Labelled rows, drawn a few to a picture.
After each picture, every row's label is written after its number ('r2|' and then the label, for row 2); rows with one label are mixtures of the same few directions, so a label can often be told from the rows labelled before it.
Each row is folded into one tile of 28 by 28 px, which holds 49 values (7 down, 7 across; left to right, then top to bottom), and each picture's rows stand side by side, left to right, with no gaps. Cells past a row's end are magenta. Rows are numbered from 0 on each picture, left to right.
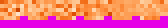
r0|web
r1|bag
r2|web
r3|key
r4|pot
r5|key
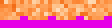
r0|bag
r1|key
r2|bag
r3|key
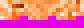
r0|web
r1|bag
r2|key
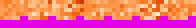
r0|key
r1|key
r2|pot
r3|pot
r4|pot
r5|web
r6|bag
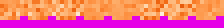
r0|pot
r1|key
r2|bag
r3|bag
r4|web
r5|bag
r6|web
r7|bag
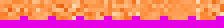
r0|web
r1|key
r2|web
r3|key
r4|key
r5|web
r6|key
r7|key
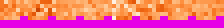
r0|bag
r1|web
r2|pot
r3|bag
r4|key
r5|bag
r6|key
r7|pot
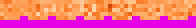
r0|key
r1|pot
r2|pot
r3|pot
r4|web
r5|web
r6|bag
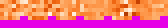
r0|pot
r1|bag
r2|key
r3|key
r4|pot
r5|web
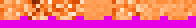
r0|key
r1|key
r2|web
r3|web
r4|key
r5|bag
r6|bag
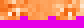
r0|pot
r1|pot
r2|pot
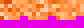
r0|key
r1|pot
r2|key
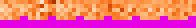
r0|bag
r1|pot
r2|bag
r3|pot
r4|web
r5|web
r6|key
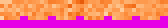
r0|key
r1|pot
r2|pot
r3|bag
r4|web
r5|pot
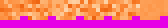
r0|bag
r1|key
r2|web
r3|bag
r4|pot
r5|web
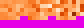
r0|web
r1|web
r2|key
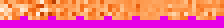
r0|bag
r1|pot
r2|key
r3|key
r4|pot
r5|web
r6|key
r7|pot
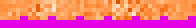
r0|pot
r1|pot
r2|key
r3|key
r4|bag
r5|bag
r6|pot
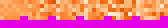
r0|key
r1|pot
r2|key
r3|key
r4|key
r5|bag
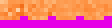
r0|web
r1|bag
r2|bag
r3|bag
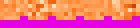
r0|bag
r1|pot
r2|pot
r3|key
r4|web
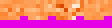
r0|web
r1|bag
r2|web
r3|bag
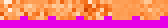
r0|key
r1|pot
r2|bag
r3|bag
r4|pot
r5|key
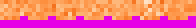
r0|bag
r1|pot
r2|pot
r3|web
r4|key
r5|key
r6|bag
